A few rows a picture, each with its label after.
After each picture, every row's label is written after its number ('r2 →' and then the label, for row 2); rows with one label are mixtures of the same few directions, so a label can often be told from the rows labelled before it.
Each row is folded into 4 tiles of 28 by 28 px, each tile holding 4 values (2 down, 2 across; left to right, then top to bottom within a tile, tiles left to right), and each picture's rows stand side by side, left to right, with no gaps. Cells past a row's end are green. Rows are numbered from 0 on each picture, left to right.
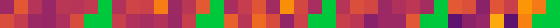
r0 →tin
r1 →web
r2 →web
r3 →tin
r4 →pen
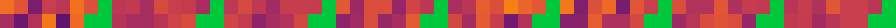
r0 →pen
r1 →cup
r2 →tin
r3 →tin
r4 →web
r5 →tin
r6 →tin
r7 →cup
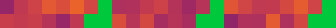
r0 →web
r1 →pen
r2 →pen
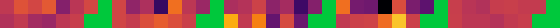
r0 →web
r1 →web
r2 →pen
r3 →web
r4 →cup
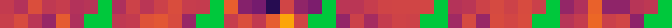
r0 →pen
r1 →tin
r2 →web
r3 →pen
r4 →pen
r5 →cup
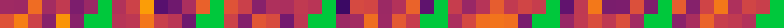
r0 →pen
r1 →cup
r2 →pen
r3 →cup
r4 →tin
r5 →cup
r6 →tin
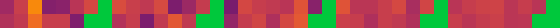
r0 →cup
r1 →web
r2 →cup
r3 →cup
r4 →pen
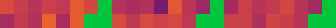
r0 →pen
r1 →web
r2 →tin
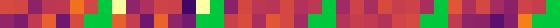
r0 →pen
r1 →cup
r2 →tin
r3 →cup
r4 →tin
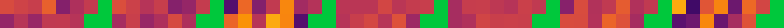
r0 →web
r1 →web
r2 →tin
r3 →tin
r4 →cup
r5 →tin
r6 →tin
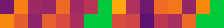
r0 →tin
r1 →cup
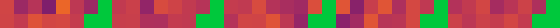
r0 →web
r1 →cup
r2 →cup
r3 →tin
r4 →cup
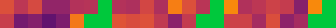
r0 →tin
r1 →web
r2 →cup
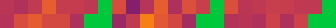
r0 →tin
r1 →tin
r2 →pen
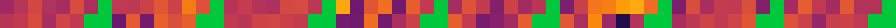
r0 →cup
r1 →pen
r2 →web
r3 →tin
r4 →tin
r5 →web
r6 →cup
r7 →tin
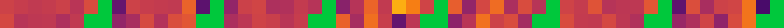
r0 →cup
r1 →cup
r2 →cup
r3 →web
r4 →tin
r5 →cup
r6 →cup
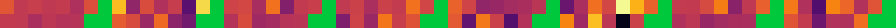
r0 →cup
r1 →cup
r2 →web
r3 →pen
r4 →pen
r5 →web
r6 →web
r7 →cup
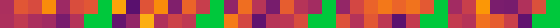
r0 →web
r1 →tin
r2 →tin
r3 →web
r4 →cup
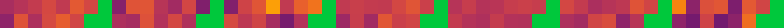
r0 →pen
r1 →cup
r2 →web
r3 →pen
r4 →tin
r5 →pen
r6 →tin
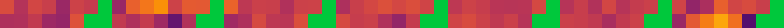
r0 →tin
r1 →web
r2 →tin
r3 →web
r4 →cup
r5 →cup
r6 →tin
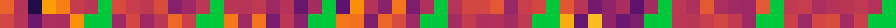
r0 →cup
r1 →web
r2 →pen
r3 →tin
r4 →web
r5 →pen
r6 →cup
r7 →pen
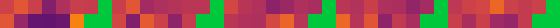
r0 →tin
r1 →pen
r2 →web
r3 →pen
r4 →web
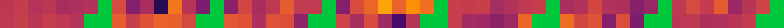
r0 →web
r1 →web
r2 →tin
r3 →web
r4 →tin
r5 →pen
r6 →web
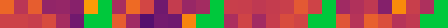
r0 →cup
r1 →tin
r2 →pen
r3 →web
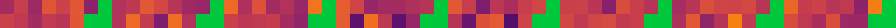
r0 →cup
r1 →pen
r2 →cup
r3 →pen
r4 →pen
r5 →web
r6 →pen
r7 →cup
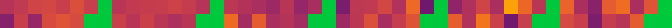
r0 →pen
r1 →web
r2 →pen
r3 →cup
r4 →web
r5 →cup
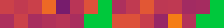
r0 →web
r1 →pen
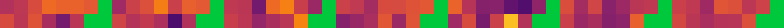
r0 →web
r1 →web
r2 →cup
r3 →pen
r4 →web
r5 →tin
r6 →cup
